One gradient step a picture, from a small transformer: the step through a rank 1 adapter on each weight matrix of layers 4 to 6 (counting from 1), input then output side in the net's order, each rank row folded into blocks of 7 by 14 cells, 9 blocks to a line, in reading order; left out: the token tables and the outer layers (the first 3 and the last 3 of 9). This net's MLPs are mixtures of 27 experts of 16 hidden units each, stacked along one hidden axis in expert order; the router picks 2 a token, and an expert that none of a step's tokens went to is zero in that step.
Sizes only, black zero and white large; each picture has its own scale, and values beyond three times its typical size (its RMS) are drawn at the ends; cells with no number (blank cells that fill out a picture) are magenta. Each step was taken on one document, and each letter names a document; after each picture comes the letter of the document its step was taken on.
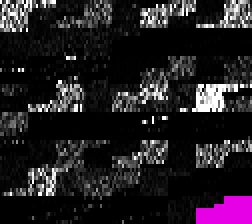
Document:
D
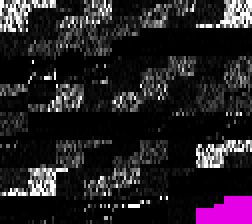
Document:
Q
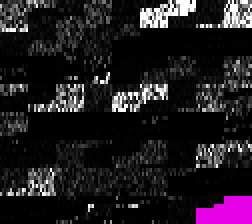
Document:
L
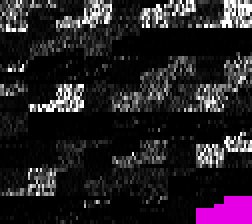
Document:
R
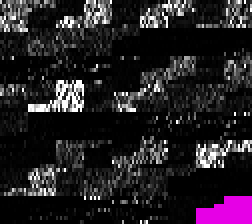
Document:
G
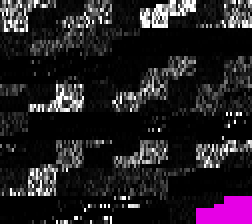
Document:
Q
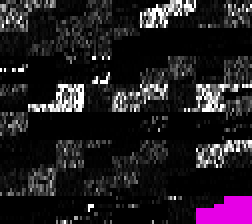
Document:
L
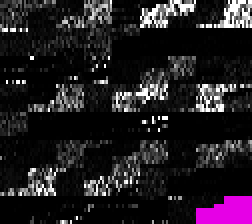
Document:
D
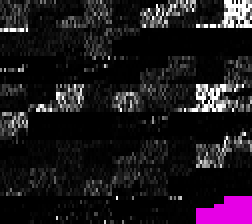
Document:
R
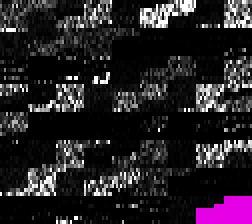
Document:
L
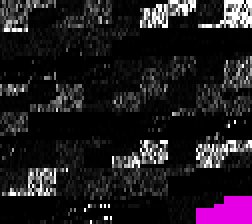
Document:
Q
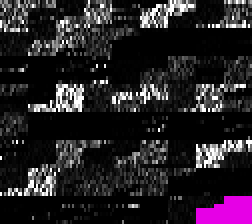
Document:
D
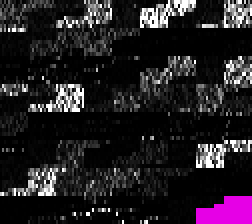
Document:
G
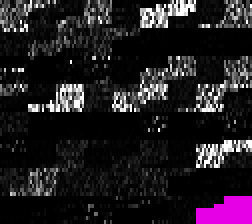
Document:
L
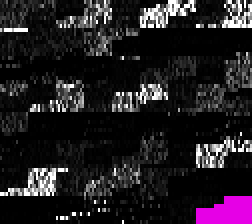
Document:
G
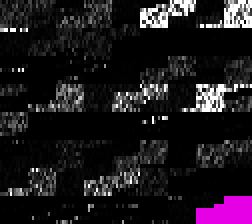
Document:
D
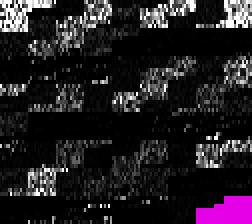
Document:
Q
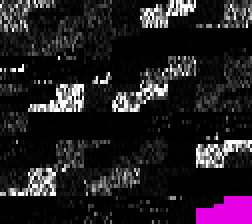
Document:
L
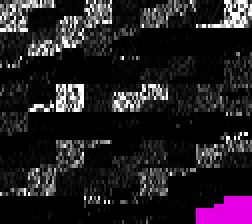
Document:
G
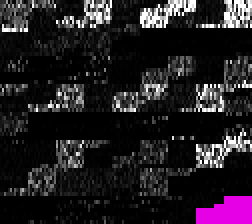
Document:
R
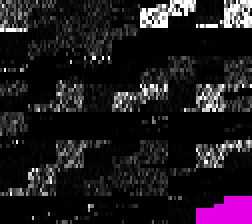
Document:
D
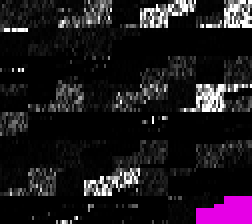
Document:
D
